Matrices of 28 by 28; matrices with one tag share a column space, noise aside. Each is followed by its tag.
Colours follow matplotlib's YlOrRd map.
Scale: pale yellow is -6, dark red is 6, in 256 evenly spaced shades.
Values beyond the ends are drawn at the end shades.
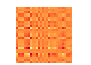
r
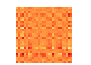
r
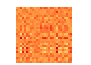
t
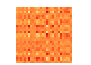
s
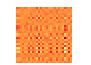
t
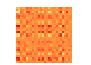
s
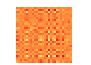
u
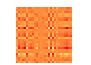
r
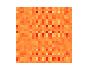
s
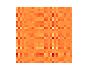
r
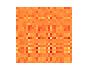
t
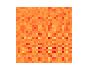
t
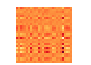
t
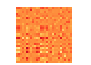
t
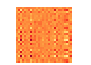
u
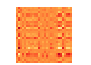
r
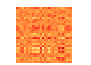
t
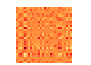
r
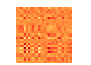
t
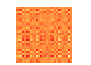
u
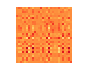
t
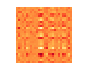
r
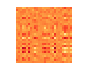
t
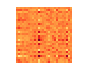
u
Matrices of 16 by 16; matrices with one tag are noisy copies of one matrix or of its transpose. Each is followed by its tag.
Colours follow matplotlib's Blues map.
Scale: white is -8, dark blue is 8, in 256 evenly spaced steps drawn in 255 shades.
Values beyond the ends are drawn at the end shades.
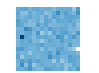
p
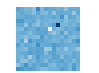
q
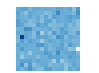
p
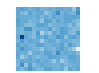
p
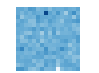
p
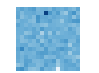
p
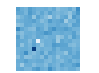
q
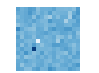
q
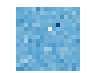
q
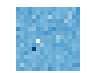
q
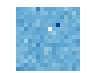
q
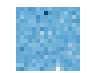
p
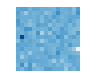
p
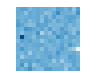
p
